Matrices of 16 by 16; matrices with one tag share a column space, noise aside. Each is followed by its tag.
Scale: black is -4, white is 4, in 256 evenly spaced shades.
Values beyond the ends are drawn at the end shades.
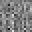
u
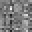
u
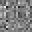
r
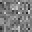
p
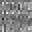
p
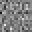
p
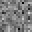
p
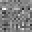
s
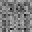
u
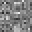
p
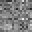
s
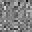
r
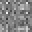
p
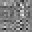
r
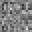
p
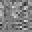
r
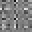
s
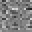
s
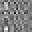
p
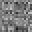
p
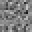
p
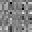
p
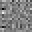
s
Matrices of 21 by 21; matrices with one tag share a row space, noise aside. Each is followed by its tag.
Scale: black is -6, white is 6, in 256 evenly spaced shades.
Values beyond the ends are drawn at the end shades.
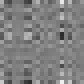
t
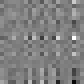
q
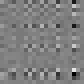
q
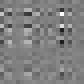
t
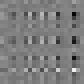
q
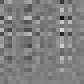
t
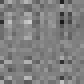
t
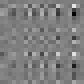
q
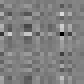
t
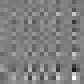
q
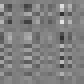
t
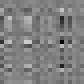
t
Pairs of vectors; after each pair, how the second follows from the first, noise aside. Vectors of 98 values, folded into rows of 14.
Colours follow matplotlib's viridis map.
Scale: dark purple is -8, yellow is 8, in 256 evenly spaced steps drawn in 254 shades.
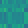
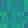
wrapped around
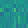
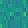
wrapped around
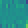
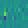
wrapped around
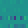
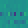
wrapped around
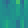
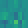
wrapped around
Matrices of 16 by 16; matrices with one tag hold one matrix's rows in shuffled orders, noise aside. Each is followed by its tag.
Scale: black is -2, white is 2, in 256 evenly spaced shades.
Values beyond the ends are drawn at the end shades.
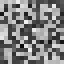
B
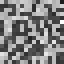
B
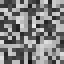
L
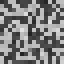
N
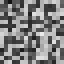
L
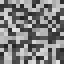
B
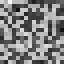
B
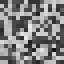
B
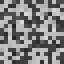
B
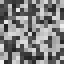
L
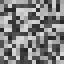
N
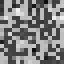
N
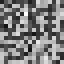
L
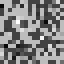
N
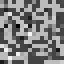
B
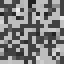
L
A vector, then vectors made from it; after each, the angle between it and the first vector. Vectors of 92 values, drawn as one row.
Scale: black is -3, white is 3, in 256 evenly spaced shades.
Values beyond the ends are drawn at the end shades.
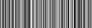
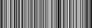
partly opposed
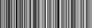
orthogonal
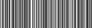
partly aligned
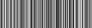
nearly opposite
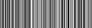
nearly parallel
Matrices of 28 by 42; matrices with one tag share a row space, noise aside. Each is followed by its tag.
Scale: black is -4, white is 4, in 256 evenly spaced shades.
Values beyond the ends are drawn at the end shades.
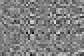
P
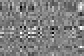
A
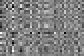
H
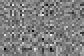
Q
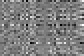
P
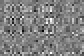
Q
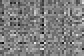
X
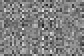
Q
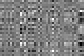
A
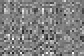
Q
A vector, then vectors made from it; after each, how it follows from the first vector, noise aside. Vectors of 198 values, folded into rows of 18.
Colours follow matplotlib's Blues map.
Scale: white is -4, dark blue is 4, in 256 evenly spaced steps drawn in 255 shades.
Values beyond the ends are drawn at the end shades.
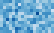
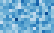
reversed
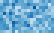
wrapped around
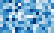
scaled up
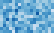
copied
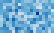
copied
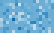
partly zeroed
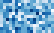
scaled up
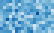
copied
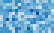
copied
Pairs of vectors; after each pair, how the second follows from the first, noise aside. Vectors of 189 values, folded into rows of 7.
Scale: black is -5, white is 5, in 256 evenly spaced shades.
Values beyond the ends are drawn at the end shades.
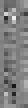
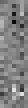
reversed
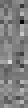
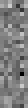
wrapped around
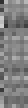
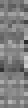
wrapped around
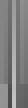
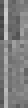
wrapped around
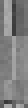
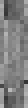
wrapped around
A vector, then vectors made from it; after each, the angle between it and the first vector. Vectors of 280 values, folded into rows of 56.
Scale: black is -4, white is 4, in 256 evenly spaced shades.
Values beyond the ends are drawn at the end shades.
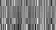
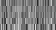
nearly opposite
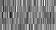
orthogonal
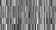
nearly parallel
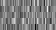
partly aligned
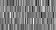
orthogonal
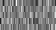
orthogonal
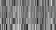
nearly opposite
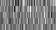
orthogonal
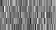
partly aligned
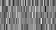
partly opposed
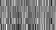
nearly parallel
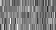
partly opposed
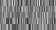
partly aligned
